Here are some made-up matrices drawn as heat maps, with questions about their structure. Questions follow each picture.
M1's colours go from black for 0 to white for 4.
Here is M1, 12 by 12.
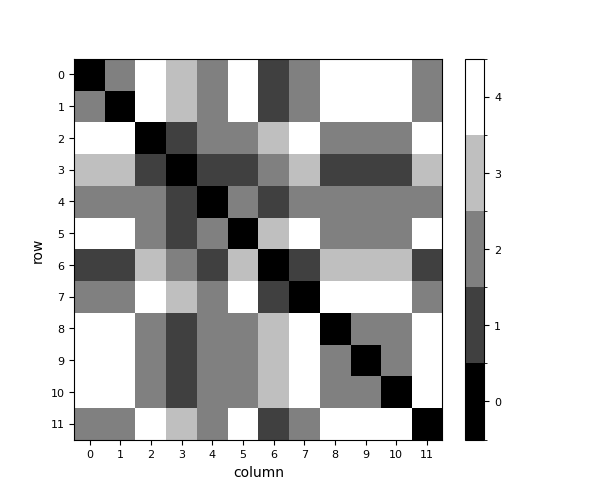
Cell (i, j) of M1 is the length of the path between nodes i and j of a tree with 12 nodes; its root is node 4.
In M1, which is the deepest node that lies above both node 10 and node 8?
3
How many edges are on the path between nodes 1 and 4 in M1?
2
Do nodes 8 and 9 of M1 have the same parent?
yes
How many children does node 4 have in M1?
2
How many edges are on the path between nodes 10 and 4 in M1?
2
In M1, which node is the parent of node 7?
6
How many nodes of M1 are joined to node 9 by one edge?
1
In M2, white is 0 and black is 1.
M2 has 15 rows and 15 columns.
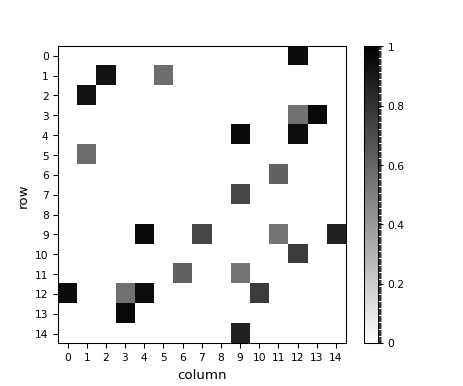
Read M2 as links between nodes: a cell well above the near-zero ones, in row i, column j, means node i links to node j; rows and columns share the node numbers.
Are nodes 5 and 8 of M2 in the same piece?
no
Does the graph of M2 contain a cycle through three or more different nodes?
no
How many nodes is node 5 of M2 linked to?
1
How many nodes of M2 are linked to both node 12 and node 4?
0
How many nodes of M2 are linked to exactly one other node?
8
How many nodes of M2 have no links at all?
1
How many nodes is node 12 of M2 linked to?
4
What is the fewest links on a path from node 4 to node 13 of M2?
3
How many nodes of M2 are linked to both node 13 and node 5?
0
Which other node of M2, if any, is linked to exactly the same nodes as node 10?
node 0
